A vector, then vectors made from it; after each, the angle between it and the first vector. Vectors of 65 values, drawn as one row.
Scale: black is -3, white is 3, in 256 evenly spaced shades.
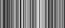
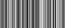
orthogonal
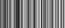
orthogonal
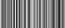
orthogonal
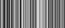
nearly parallel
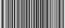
partly opposed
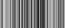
nearly opposite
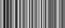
partly aligned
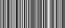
orthogonal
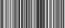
nearly opposite
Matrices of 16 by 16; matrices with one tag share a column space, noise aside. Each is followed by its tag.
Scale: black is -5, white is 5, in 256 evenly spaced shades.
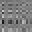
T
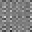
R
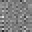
R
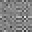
R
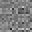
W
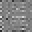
R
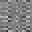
R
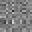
T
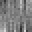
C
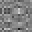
W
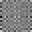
R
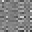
R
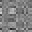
W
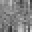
C
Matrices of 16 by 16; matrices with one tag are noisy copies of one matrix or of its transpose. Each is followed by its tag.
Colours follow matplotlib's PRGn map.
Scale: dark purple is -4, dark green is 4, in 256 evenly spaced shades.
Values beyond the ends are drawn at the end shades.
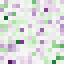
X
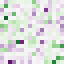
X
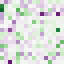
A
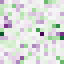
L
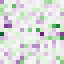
L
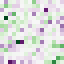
X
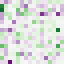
A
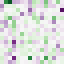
A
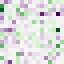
A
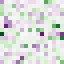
L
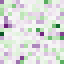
L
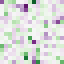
L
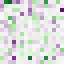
A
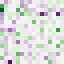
A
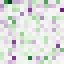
A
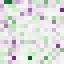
A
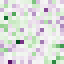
X
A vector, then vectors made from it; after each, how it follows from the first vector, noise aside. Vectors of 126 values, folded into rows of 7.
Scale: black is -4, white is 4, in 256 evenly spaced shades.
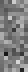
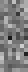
wrapped around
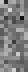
reversed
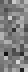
copied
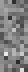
negated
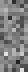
negated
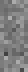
shrunk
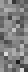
negated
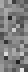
negated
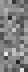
negated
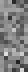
negated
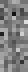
wrapped around
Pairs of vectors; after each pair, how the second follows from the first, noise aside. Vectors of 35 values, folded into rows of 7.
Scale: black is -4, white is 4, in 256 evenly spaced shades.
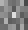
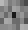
sign-scrambled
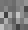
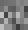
copied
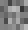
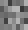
copied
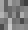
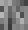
sign-scrambled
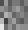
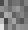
copied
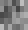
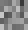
sign-scrambled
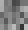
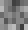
copied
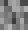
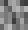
copied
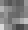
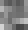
copied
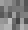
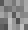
sign-scrambled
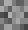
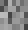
sign-scrambled
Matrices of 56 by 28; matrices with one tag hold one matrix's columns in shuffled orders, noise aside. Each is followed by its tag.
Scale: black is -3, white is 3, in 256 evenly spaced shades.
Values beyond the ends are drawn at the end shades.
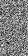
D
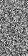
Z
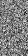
Z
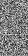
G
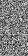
G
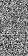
G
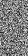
Z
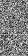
G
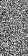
Z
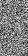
D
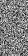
Z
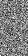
D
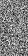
Z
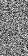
D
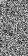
D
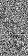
G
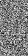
G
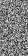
Z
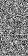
G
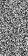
Z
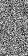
D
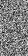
Z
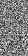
G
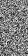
Z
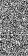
G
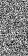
G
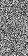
D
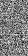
G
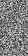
G
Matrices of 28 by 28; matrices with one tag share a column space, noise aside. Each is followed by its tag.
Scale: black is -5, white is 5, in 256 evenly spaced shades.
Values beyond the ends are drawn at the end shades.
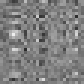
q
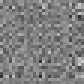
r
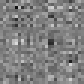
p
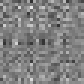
p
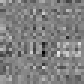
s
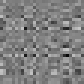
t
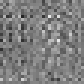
q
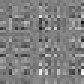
t
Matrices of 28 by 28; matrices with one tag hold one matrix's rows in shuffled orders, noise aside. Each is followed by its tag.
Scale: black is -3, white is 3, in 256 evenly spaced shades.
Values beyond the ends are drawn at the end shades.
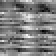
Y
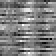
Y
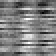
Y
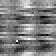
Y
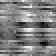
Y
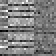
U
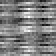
Y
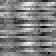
Y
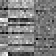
U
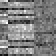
U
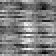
Y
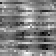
Y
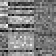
U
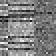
U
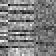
U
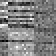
U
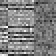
U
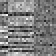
U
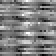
Y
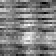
Y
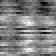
Y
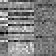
U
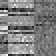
U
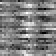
Y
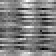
Y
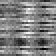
Y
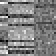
U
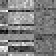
U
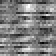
Y
